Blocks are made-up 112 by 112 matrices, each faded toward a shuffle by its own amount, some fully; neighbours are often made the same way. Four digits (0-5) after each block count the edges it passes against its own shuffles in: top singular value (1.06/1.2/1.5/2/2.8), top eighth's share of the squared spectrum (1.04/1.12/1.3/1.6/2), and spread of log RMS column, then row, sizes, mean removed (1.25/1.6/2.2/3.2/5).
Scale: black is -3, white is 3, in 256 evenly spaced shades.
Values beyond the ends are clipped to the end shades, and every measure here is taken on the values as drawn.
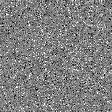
3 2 1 0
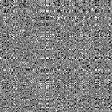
5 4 3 3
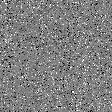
0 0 0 0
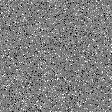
2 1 0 0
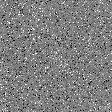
0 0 0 0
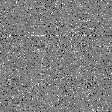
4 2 0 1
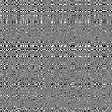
5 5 3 4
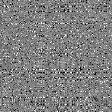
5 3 2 3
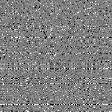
5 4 2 3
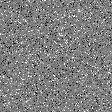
0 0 0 0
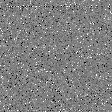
3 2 0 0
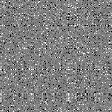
4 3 2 2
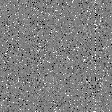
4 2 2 1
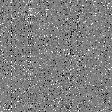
4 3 2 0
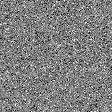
2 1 0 0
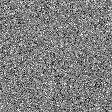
0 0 0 0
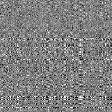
5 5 3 4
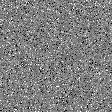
2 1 0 0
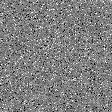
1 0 0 0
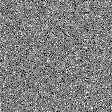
2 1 0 0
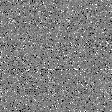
3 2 0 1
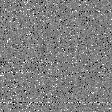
3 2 0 2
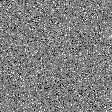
0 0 0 0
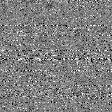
2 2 0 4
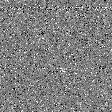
1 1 0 2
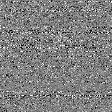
2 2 0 4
